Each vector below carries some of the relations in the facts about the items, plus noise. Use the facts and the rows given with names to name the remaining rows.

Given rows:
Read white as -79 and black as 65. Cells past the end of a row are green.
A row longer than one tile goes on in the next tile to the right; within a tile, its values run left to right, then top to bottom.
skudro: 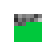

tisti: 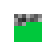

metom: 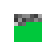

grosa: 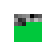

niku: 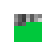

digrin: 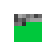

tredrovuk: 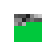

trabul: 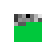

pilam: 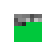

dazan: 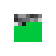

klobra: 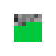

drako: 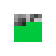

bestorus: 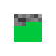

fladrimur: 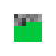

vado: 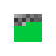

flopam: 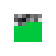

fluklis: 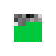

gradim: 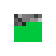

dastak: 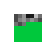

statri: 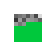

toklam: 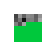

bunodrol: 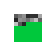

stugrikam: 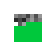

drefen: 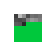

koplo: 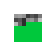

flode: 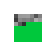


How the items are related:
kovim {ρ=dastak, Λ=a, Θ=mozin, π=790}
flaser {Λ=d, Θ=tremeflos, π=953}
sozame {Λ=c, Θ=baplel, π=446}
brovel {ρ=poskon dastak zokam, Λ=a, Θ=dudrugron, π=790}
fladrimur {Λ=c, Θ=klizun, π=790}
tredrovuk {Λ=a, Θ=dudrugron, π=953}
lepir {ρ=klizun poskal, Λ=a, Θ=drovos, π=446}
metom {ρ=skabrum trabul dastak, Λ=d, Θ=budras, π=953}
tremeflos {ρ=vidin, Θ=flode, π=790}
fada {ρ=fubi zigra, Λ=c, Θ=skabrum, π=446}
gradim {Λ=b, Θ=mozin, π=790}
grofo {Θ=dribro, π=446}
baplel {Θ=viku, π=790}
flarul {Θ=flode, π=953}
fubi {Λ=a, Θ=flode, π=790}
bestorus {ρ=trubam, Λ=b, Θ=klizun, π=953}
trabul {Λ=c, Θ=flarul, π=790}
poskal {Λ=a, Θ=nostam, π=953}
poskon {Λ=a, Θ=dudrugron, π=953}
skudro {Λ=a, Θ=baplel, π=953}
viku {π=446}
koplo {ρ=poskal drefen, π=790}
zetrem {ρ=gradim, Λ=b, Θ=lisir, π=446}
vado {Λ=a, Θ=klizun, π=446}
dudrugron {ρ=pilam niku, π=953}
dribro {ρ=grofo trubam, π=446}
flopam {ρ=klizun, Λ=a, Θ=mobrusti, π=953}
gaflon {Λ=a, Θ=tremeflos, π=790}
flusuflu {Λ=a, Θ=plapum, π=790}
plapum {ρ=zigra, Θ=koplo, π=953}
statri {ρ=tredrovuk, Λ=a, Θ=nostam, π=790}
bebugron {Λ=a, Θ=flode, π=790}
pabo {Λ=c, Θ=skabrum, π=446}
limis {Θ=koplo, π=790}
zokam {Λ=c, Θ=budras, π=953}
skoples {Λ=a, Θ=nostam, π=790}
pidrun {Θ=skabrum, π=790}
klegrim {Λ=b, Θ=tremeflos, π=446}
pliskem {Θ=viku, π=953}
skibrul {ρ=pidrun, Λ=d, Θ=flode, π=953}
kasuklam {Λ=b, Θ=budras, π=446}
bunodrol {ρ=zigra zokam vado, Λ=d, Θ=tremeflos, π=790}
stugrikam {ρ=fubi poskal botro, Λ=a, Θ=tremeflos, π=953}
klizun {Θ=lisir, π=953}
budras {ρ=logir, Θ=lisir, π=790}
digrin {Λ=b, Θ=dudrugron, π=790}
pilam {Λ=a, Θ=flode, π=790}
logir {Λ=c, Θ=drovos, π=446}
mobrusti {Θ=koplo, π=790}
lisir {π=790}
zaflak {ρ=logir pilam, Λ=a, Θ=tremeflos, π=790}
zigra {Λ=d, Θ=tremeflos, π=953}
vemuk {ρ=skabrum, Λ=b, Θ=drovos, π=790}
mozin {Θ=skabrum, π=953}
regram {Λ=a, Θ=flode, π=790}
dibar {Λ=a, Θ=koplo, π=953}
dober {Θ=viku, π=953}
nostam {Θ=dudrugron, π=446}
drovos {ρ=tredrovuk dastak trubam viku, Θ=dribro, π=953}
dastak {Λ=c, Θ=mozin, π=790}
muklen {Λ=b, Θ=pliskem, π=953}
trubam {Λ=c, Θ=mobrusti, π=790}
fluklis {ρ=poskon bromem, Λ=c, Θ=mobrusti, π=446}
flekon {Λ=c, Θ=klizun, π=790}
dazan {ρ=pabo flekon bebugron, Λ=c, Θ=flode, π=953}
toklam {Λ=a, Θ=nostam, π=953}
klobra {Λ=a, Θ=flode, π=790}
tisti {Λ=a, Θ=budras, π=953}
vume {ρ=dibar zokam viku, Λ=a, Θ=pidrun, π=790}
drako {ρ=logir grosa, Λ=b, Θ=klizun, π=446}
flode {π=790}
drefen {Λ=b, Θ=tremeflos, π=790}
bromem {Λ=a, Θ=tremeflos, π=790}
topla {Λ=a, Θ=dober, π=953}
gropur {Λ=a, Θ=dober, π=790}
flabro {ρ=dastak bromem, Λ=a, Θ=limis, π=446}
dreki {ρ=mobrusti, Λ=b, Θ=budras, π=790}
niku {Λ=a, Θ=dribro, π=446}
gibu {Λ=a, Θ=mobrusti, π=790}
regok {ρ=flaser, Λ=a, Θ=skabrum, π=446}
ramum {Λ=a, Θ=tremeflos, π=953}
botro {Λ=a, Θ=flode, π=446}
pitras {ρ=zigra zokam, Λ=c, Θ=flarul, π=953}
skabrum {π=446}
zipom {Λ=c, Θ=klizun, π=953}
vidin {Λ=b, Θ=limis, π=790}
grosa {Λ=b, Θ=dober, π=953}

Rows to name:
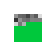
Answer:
flabro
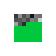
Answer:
flaser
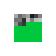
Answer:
dudrugron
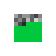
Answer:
budras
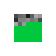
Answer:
bromem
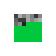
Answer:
dreki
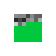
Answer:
lepir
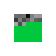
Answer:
dibar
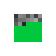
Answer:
vemuk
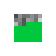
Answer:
gibu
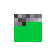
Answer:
vidin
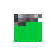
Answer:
pabo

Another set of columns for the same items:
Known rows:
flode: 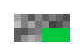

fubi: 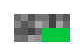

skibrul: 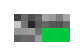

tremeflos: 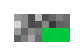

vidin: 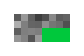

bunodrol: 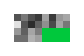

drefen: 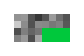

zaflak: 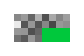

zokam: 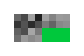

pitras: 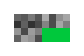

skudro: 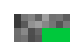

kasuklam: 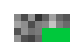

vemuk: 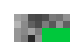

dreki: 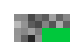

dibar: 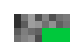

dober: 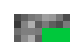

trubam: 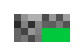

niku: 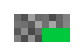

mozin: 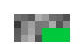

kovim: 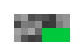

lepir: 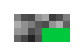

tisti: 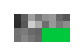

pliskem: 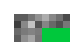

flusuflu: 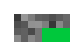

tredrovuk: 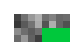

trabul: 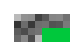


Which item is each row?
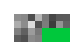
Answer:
koplo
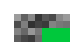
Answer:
fluklis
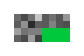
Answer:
dribro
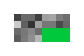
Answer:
flaser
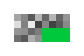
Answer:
budras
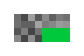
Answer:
vado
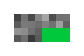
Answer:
stugrikam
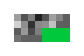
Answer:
klegrim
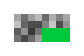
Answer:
logir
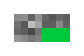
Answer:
skoples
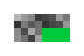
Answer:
dastak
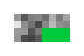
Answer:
drako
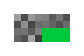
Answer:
viku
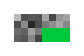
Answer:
fada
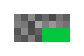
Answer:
botro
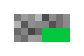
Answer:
pilam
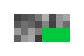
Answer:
plapum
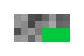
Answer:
gradim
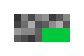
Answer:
flopam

